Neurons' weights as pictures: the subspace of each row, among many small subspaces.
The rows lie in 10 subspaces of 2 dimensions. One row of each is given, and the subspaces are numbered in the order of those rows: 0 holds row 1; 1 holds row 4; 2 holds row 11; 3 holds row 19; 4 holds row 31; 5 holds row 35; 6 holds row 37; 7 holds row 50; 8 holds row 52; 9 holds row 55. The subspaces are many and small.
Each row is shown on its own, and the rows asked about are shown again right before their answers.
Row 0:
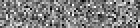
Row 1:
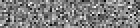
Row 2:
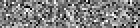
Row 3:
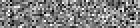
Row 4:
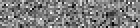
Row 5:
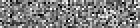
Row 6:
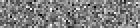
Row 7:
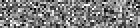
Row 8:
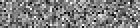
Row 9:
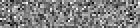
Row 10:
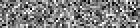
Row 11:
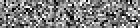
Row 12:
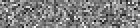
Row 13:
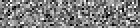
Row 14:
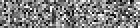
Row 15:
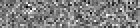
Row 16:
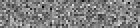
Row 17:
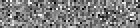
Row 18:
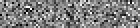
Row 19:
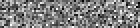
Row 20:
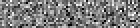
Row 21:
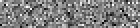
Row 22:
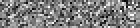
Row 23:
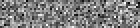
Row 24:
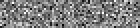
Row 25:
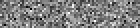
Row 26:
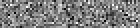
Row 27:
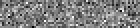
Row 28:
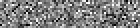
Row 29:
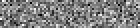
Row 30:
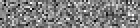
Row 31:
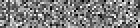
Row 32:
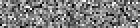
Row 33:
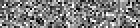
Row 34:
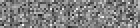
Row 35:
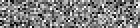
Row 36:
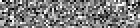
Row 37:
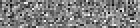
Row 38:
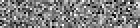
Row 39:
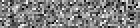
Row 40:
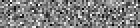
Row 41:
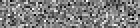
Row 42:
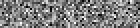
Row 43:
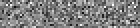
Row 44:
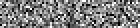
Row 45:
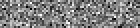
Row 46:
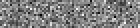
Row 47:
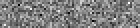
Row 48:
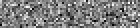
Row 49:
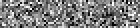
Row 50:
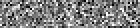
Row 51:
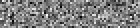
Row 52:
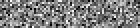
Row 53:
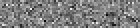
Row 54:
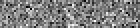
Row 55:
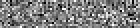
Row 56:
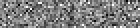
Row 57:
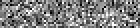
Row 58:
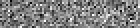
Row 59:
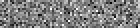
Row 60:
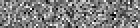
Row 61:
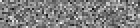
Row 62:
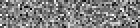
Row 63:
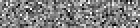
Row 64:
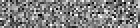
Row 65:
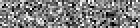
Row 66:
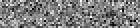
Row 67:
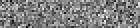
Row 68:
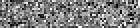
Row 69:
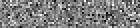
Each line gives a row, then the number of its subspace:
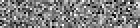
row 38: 5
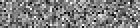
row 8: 0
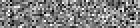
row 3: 6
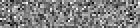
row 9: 5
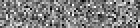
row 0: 4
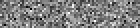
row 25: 8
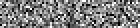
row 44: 7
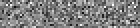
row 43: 7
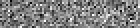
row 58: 6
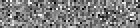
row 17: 9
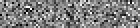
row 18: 2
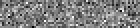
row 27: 6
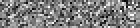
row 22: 3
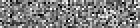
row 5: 9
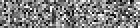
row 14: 2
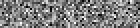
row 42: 2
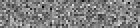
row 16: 4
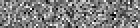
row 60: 0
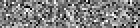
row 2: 2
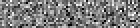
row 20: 6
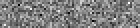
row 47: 8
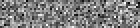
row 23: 3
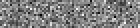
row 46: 8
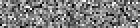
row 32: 7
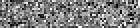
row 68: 5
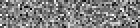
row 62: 7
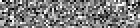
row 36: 0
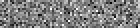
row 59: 5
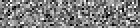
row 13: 7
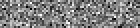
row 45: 8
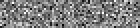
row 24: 5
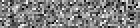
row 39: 3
